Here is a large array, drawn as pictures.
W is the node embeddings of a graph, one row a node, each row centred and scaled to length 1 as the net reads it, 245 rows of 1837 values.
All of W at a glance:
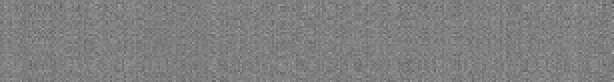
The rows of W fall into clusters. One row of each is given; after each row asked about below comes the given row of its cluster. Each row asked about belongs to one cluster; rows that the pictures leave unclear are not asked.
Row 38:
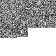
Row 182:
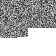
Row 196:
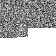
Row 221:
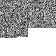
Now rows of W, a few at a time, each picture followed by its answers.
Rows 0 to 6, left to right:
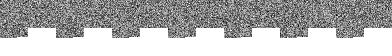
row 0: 38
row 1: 38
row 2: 182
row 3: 182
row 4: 196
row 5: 221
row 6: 182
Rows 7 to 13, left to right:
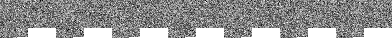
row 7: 196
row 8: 38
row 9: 182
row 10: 38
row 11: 38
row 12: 196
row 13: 196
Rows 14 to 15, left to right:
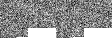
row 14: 221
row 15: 196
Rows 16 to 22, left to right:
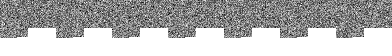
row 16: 182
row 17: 196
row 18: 182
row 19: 182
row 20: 182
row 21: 182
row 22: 196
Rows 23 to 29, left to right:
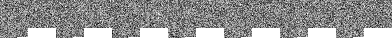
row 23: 182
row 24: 221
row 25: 221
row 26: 196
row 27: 182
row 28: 196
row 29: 182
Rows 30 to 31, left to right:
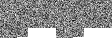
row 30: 38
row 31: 182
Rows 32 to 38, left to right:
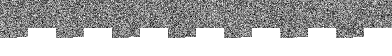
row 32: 182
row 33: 182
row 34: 221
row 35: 221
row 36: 196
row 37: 196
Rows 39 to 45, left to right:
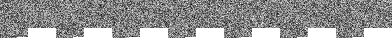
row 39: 221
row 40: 38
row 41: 196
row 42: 182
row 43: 196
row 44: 38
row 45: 196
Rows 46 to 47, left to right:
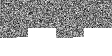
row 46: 196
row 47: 182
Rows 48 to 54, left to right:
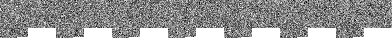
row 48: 38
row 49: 221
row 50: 182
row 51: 182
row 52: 196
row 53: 38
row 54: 38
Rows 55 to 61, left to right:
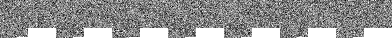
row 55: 221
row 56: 38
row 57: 196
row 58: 38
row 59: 38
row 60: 221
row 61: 182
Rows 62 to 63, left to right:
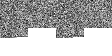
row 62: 196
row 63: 221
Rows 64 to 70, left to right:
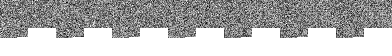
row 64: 182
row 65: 196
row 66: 182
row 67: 182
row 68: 221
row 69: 221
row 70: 221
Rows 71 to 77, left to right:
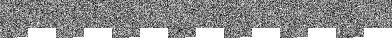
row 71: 196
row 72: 182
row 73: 221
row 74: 38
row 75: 221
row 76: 196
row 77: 221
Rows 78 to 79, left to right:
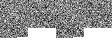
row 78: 38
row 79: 38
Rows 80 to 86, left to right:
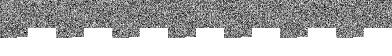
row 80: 38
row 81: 196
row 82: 182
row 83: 221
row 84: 221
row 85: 38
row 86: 182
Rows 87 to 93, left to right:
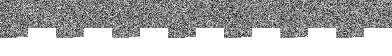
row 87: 221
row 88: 182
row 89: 182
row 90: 38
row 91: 221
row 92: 196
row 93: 196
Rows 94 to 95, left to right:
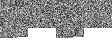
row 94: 196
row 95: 221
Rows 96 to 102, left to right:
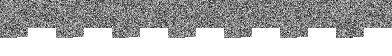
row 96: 38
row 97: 182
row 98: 196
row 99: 182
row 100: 182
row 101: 182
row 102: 38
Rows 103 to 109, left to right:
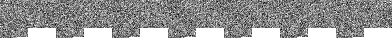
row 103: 196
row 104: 221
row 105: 221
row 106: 221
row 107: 221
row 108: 221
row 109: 196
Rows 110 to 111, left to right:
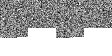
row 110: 182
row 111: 196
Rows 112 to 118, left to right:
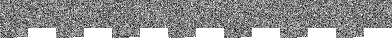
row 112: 196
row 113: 196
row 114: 221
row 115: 196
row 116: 38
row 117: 182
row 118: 182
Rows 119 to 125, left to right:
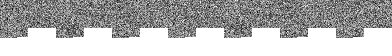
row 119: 182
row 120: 38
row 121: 221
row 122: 182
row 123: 38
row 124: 221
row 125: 182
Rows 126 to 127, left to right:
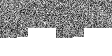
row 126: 38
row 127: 221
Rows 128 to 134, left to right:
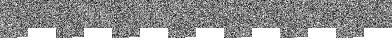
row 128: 182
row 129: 221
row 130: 221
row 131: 38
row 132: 196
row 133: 196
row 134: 182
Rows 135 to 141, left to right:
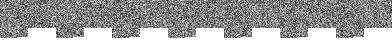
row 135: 182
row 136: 38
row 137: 221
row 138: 182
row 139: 221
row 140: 196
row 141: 221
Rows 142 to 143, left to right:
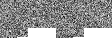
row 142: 38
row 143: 221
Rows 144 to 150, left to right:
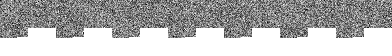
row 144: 38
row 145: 221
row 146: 182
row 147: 196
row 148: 221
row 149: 38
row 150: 196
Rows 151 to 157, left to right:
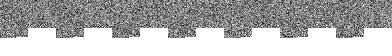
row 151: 221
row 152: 221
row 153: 38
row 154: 38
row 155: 182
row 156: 196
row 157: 221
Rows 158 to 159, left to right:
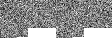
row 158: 221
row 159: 196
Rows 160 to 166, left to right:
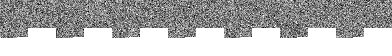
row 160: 196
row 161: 221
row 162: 196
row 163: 182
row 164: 196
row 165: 38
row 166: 182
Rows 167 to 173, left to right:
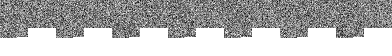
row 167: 196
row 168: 182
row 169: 38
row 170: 221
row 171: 221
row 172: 182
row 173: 221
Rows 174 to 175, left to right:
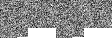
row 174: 182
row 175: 221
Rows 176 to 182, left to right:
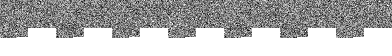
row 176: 196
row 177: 38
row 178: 38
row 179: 182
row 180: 38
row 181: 38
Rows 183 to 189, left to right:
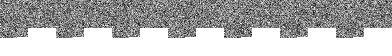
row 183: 196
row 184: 196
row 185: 196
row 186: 182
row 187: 38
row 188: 38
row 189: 38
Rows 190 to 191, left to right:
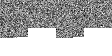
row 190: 196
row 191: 182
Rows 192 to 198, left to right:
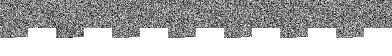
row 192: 196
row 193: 38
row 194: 182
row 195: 196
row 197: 196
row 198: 182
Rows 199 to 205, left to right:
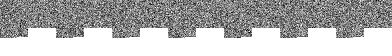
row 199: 221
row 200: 38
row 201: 196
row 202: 196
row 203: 38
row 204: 196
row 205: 196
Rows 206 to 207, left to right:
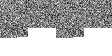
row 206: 38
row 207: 38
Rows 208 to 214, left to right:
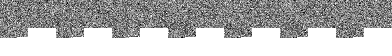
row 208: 182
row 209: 196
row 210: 196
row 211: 38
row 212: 38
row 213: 38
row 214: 38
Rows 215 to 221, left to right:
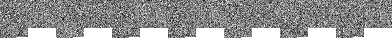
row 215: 221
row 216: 182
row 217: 221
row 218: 221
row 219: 182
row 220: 38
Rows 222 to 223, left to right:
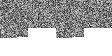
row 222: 221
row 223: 196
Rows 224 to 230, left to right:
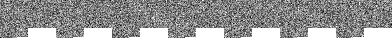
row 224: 196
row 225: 182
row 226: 221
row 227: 182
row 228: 182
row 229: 196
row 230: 196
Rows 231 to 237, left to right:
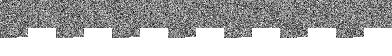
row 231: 221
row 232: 221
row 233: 221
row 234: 38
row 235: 196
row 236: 38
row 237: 38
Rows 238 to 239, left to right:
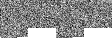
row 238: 182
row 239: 196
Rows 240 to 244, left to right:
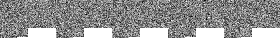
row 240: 221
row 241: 196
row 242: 196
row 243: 221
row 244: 196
